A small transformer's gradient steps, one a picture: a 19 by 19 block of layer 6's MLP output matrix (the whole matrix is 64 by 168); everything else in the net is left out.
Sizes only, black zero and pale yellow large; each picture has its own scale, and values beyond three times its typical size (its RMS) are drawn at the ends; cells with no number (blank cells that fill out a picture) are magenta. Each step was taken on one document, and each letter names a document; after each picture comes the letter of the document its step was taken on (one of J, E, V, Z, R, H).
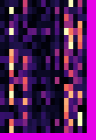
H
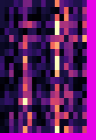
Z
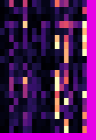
Z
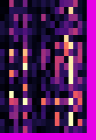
H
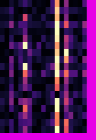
Z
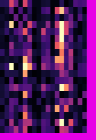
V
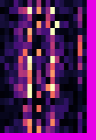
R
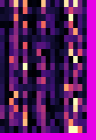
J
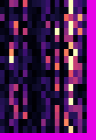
H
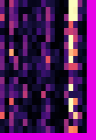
J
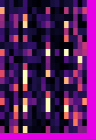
J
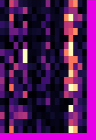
J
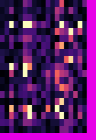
V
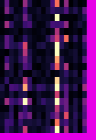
Z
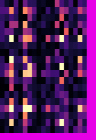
V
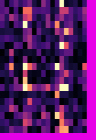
V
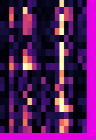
V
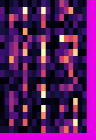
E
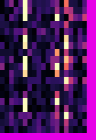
Z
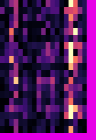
J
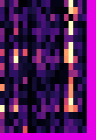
J
